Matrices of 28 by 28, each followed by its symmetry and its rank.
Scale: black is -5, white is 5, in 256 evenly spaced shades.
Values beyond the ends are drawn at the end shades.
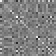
symmetric, rank five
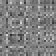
neither, rank three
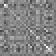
symmetric, rank five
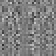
neither, rank three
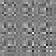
symmetric, rank three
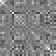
symmetric, rank five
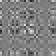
symmetric, rank three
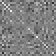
symmetric, rank five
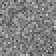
symmetric, full rank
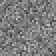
symmetric, full rank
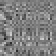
neither, rank three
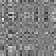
neither, rank three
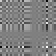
symmetric, rank one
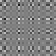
symmetric, rank one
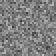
symmetric, full rank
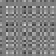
symmetric, rank one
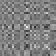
symmetric, rank three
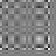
symmetric, rank one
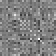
symmetric, rank three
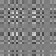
symmetric, rank one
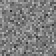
symmetric, full rank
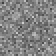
symmetric, full rank
